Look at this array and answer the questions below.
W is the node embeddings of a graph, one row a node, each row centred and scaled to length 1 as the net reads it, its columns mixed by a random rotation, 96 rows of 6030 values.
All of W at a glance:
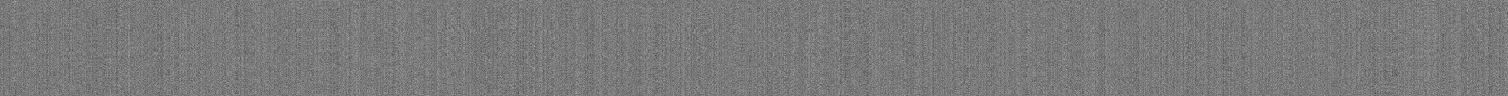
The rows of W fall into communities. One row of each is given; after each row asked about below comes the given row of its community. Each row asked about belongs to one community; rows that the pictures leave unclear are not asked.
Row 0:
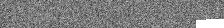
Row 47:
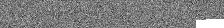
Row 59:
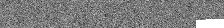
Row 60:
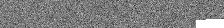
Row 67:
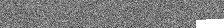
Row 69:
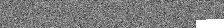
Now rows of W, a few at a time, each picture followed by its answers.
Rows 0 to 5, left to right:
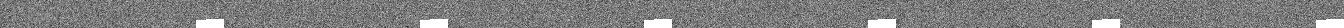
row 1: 47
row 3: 60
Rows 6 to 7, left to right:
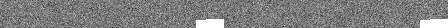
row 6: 60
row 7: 0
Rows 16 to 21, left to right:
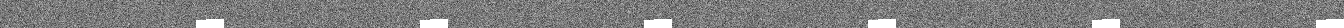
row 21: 67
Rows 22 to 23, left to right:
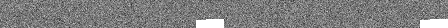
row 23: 59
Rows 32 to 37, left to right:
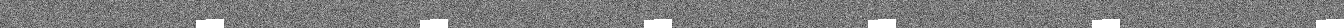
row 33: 67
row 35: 67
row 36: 47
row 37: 69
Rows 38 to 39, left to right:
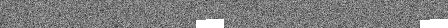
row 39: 69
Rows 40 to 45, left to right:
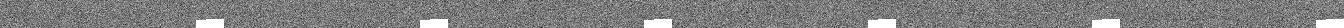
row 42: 59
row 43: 60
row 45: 67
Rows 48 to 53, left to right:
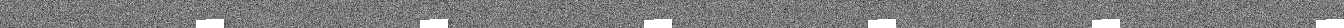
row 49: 69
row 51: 69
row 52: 59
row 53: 59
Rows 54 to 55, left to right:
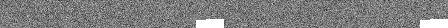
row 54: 47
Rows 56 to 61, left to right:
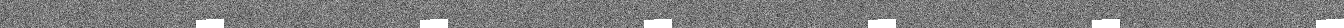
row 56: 67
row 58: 67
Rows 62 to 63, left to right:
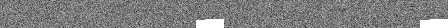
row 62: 59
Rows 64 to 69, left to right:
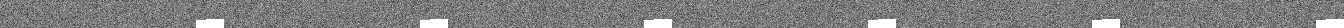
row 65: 47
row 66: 60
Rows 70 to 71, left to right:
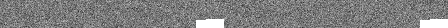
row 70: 67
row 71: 47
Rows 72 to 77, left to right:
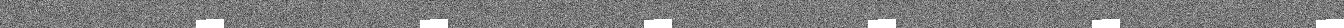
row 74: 69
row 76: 59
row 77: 67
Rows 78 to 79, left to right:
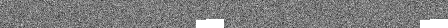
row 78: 47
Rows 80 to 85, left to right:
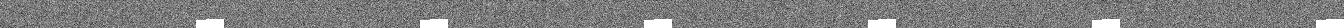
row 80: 47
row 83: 47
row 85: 59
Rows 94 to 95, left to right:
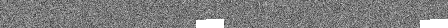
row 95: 69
